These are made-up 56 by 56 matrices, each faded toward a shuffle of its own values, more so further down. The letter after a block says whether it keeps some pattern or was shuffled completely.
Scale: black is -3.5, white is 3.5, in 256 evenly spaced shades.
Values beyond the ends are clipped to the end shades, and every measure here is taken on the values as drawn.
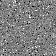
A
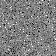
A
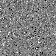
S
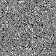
S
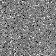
S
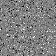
S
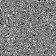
S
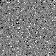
S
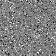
S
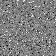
A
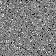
A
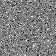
A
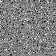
S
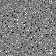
S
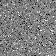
A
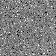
A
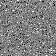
A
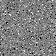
S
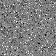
A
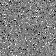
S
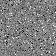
A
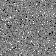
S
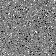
A
